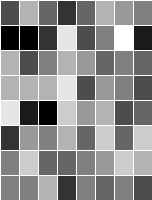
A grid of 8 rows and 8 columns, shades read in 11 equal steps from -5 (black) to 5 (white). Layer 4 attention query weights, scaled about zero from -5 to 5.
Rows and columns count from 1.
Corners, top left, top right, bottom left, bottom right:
-2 0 0 -2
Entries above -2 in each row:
6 3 7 6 5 7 8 6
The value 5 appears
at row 2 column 7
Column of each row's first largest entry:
2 7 1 4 1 6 2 3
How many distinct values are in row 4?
5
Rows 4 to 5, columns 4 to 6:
4 -2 1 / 3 1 2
